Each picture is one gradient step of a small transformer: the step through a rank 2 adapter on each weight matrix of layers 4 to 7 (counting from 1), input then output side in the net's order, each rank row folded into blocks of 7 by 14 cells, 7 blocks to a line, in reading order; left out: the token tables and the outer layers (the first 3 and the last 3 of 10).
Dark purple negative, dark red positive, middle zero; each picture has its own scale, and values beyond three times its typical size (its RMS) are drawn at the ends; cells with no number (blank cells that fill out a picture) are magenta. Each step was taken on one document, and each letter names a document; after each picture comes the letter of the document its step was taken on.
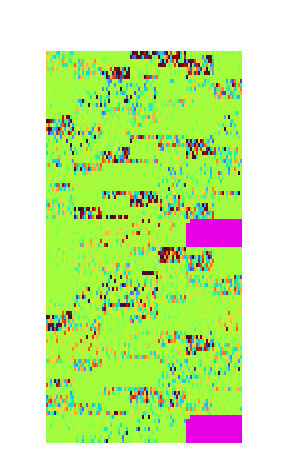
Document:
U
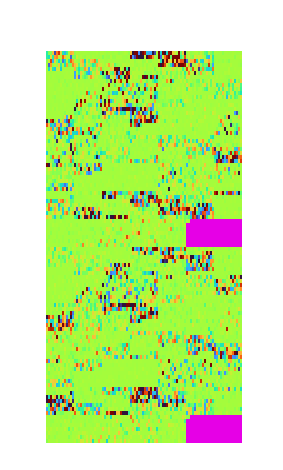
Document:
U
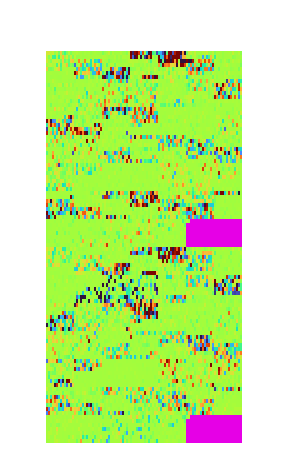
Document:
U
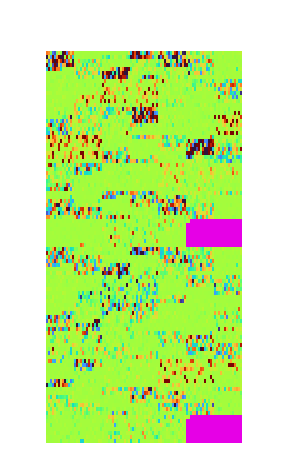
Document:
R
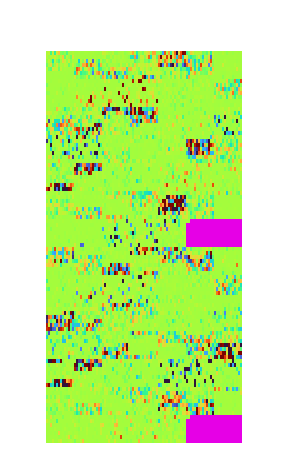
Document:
R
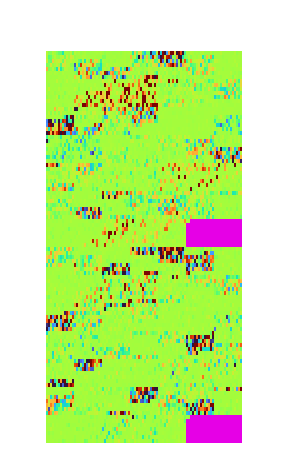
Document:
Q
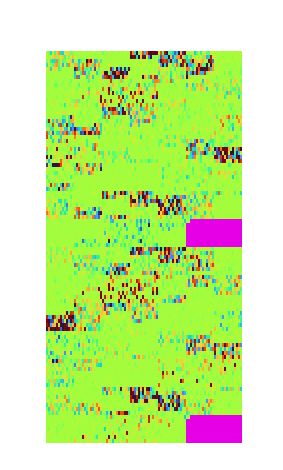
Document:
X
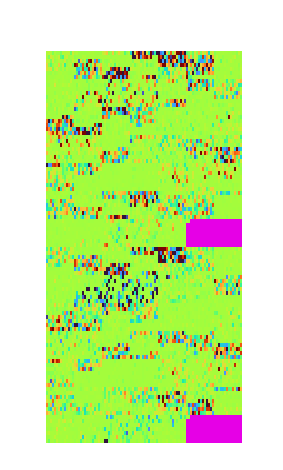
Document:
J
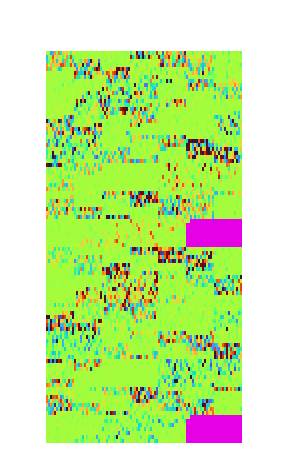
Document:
U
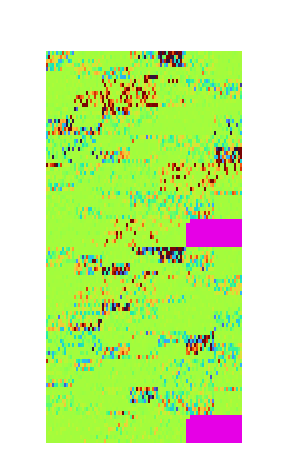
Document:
Q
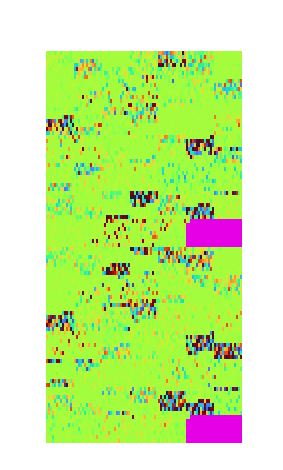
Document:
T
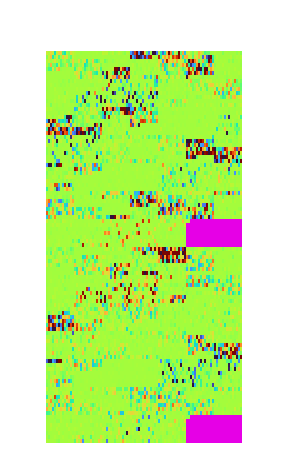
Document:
U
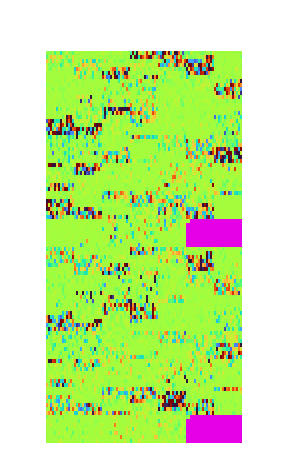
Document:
R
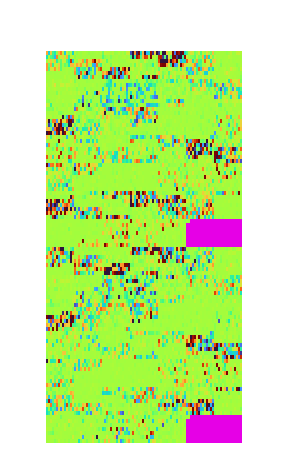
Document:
J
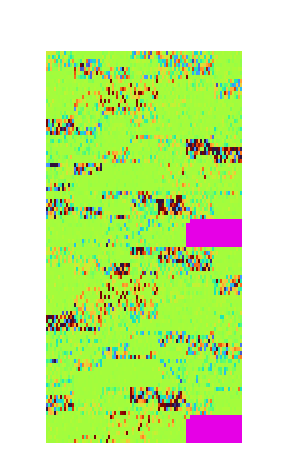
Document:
X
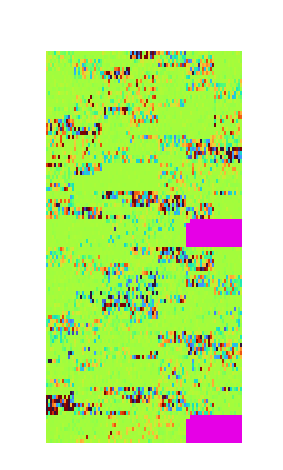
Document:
R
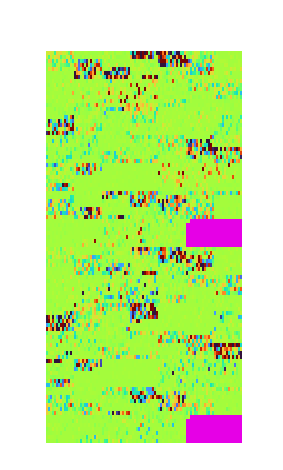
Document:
X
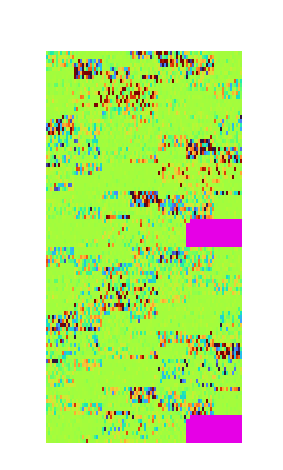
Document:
X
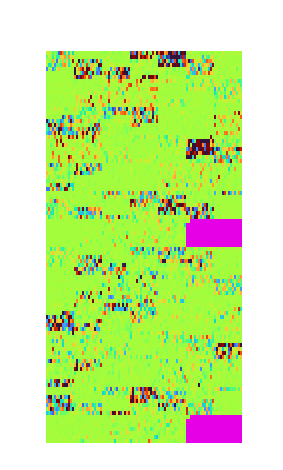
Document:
R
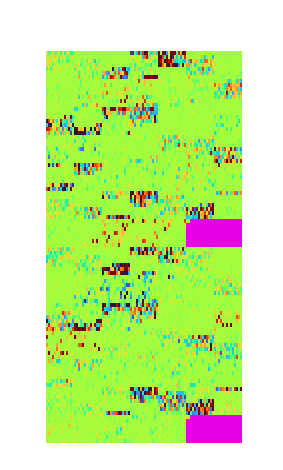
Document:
Q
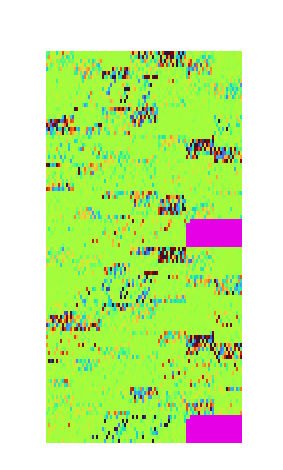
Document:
Q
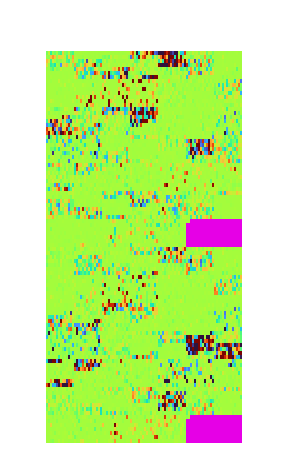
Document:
R
